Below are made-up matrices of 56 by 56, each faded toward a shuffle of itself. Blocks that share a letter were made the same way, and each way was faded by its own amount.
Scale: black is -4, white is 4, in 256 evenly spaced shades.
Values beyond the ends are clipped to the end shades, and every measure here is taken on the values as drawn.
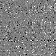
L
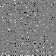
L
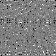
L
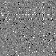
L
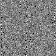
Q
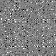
L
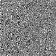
Q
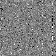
Q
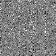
Q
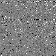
L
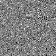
Q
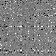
L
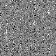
Q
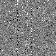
Q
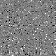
L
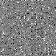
L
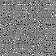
L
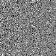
Q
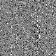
Q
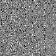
Q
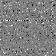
L
